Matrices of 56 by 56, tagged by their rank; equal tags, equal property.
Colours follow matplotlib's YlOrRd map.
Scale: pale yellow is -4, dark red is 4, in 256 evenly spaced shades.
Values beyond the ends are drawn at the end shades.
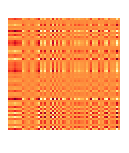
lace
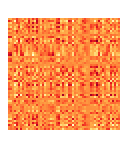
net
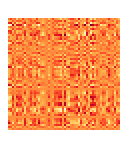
net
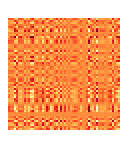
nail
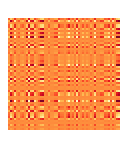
lace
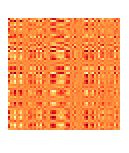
nail
